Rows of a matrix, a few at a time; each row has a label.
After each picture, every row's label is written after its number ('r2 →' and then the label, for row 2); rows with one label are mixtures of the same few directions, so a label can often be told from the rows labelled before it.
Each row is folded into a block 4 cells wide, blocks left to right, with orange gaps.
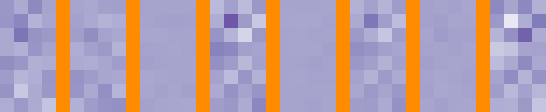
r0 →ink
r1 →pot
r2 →pot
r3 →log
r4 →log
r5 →log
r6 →ink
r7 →log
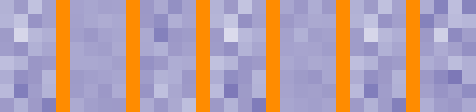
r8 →ink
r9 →pot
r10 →ink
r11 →ink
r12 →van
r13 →ink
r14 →van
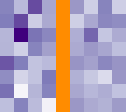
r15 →ink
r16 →van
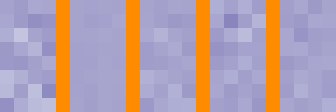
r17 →pot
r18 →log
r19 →pot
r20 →log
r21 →ink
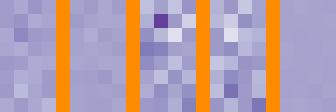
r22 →ink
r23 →van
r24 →log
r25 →ink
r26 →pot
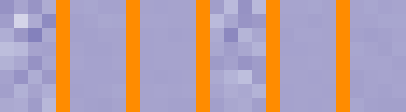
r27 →log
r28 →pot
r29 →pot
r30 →van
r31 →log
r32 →pot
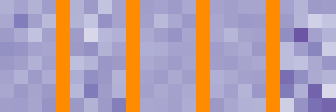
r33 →log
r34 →ink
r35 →log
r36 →pot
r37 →pot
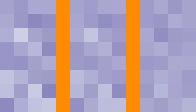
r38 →pot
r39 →pot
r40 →ink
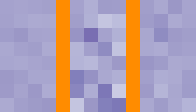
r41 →pot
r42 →pot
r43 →ink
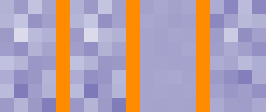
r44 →ink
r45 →ink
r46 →van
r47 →van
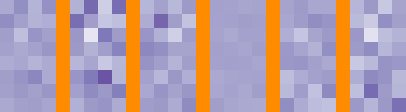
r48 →van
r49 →van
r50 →log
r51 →pot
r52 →pot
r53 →ink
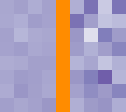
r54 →ink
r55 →van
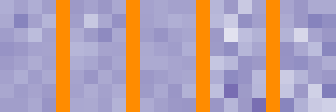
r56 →log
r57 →log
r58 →pot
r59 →ink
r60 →pot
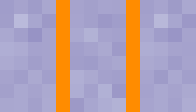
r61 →log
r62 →pot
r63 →log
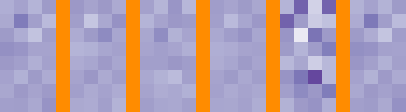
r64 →log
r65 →log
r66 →van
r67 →log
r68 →van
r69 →log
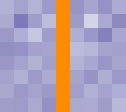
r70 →log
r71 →log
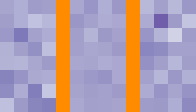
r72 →pot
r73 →van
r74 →log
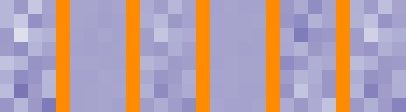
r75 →ink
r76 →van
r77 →ink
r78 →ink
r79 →ink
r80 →ink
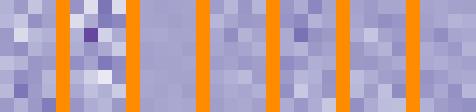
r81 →ink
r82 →van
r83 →pot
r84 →van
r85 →ink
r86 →pot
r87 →pot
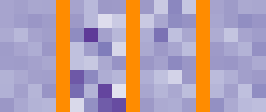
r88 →pot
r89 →pot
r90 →van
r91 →pot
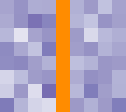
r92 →pot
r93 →ink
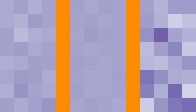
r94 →ink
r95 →ink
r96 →pot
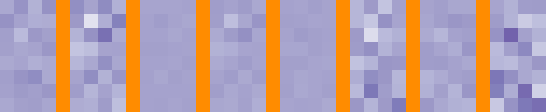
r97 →van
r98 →log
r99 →log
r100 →log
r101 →ink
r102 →ink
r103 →pot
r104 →pot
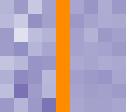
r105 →ink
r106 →van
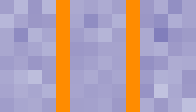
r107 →van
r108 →log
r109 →ink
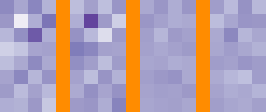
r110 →log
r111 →log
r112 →van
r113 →van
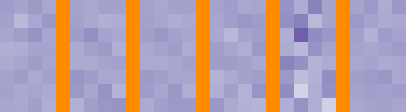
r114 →log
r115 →pot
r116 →pot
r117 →pot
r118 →ink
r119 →van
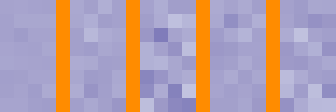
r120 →pot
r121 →ink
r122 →pot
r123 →log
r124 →pot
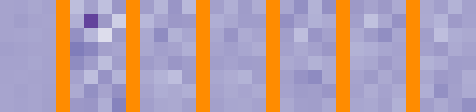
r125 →log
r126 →log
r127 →van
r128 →van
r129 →van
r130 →log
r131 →ink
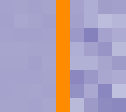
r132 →log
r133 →pot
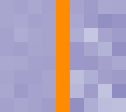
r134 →ink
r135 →pot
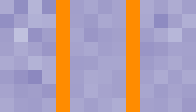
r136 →van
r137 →ink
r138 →log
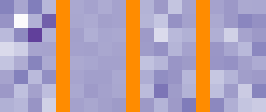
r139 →log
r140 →ink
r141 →ink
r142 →pot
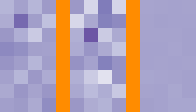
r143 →log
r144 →van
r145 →pot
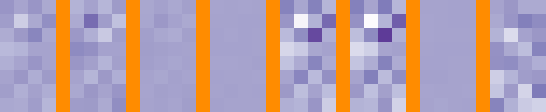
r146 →log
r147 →log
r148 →log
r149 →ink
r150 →log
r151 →log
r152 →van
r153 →pot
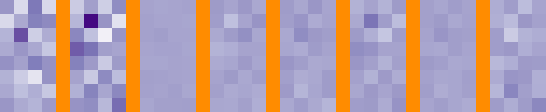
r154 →van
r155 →log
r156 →pot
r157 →log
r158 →ink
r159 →log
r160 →ink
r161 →ink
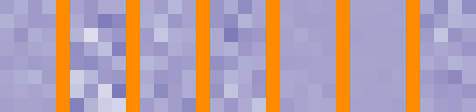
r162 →van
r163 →pot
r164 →ink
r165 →ink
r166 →pot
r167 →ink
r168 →van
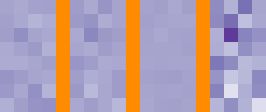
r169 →pot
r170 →ink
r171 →van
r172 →ink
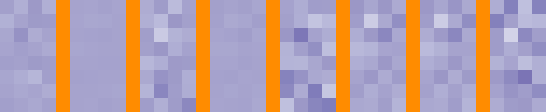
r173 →van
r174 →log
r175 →ink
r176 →log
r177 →pot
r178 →log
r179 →log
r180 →van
